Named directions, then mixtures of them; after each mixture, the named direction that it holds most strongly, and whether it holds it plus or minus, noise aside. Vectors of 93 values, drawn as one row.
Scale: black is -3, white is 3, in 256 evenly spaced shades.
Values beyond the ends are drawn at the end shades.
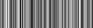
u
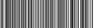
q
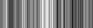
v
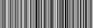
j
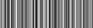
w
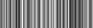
w, minus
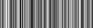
u, plus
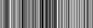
v, minus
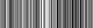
v, plus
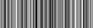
w, plus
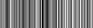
j, minus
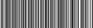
q, plus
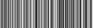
j, plus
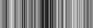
v, minus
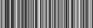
w, plus
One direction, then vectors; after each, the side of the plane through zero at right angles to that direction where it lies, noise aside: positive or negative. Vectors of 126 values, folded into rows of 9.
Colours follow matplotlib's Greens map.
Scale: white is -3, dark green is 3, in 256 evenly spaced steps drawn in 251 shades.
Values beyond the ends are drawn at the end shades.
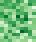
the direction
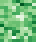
negative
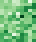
negative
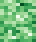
negative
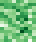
positive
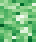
negative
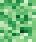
positive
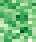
positive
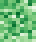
positive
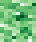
positive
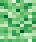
positive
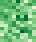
positive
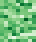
positive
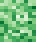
negative
